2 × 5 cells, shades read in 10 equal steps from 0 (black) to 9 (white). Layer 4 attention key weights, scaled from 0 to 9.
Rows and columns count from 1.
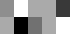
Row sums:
28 25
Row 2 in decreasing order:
9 6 6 4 0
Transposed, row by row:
5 6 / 9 0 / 6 4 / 6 6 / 2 9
